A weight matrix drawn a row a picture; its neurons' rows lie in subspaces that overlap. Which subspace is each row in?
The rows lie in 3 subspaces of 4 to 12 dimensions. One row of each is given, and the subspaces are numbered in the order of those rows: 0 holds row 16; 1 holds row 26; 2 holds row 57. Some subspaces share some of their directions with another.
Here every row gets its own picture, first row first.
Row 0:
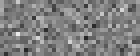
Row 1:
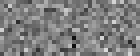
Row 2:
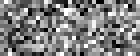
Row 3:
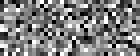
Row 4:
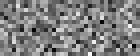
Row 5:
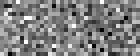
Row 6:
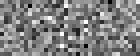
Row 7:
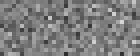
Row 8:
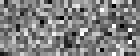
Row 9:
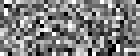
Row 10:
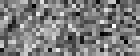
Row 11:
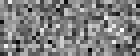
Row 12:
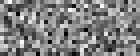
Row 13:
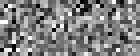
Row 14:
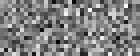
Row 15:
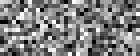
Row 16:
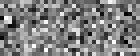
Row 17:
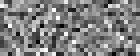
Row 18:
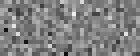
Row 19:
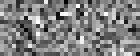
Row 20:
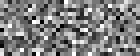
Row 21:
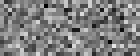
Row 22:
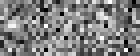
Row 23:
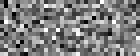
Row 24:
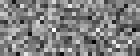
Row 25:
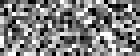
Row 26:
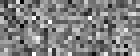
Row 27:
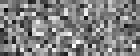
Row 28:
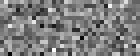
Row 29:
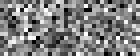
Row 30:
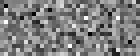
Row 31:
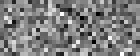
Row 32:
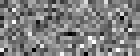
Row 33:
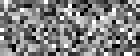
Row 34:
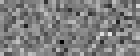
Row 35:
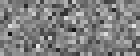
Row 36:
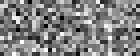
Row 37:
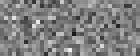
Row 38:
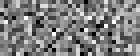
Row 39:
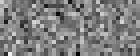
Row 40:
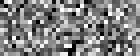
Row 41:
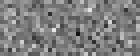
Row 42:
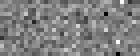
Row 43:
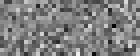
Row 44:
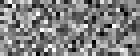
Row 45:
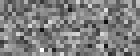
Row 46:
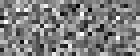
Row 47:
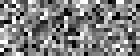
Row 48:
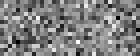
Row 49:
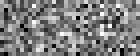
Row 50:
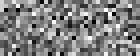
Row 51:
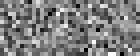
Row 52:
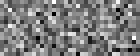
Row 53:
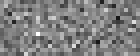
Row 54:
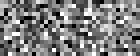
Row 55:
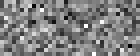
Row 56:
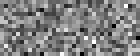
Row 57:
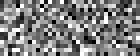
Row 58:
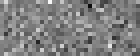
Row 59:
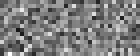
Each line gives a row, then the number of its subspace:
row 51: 1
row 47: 0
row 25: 1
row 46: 1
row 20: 1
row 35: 0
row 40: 1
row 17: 1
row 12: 1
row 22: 1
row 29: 1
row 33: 0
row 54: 1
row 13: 0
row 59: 1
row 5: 1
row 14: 1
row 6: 0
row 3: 2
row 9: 1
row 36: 1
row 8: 0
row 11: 1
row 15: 1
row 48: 1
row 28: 1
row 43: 1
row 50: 2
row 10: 0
